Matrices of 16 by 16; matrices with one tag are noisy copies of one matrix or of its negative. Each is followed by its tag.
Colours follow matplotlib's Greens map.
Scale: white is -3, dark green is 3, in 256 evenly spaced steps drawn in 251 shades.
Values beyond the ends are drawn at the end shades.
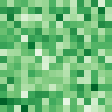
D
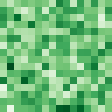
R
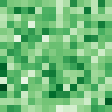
R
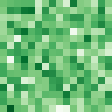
R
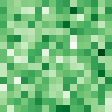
R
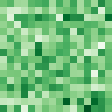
D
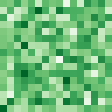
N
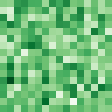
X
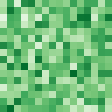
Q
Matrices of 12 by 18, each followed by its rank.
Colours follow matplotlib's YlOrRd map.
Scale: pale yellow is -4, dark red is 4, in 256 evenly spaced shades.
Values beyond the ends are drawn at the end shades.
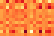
two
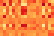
two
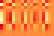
one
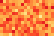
full rank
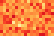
full rank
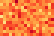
full rank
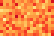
full rank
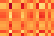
one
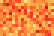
full rank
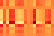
one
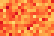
full rank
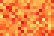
full rank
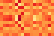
two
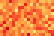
full rank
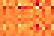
two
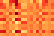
two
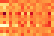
two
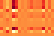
one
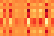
one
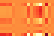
one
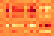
two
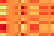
one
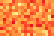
full rank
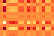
one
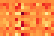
two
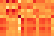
two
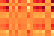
one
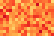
full rank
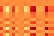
one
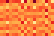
two
